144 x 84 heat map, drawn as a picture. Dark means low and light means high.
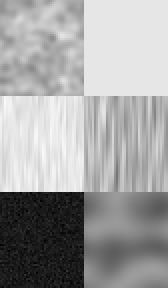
The table splits into 3 rows of 2 panels. Panel 1,1: high, blotchy. Panel 1,2: very high, flat. Panel 2,1: very high, streaked downward, faint in contrast. Panel 2,2: high, streaked downward. Panel 3,1: very low, fine-grained, faint in contrast. Panel 3,2: middling, smooth.
